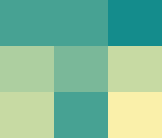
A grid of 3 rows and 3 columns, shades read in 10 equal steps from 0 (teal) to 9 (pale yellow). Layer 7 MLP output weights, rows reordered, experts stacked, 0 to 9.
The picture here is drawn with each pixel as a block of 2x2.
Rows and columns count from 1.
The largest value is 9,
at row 3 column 3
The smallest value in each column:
2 2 0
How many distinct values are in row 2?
3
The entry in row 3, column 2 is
2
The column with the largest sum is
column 3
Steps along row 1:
same down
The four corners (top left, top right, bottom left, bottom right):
2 0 7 9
